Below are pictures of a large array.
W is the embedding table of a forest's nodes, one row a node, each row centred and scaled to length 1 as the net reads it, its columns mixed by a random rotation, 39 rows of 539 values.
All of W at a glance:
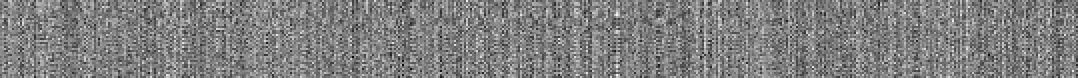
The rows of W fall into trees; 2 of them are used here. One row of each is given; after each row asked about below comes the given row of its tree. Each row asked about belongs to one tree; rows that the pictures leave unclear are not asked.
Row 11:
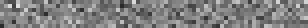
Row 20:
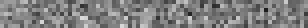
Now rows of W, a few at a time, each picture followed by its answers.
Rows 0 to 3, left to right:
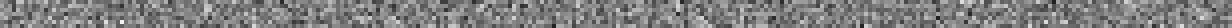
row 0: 11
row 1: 20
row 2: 20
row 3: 11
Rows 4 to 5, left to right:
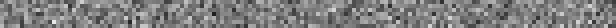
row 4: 20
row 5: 20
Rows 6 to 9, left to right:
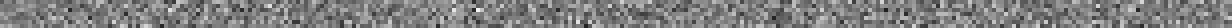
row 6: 20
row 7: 20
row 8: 20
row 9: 11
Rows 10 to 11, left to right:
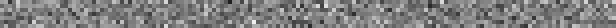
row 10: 11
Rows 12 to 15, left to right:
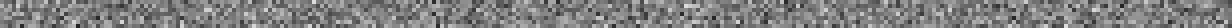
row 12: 11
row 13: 20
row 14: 11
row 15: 20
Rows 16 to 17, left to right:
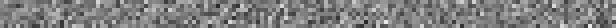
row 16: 20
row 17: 11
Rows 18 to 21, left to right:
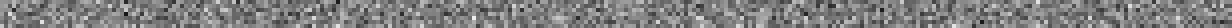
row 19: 11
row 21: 11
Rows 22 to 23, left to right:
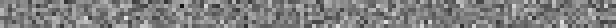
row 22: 20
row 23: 11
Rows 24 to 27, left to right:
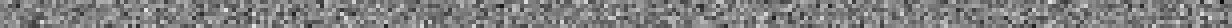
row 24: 20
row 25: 11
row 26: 20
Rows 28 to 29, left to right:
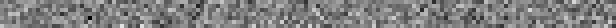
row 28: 20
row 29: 20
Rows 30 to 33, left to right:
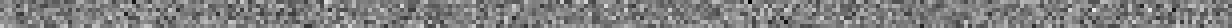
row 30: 20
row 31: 11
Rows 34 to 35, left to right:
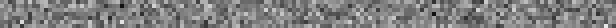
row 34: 11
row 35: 20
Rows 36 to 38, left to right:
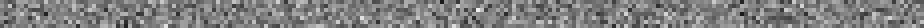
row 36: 11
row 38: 20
